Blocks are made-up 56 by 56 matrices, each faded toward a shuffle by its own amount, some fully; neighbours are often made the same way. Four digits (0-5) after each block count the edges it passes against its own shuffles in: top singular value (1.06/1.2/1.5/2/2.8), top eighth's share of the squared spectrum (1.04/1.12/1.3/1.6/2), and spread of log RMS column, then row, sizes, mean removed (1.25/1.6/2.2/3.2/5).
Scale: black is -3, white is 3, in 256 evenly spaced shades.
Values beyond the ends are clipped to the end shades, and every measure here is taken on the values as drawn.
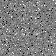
2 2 0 0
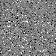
2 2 0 1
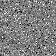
0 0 0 0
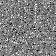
0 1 0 0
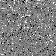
2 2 0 1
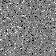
2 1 0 0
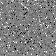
1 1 0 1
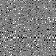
4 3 2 2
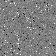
0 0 0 0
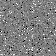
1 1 0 0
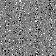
1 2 2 0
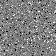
0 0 0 0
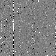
3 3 2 0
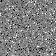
0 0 0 0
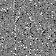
1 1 1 0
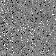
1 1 1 0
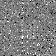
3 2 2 0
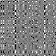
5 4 3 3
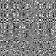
4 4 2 3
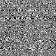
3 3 0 3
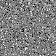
1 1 0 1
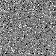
1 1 0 1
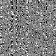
3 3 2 0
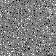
1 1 0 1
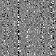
3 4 3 0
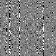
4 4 3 0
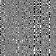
4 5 4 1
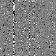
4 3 2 0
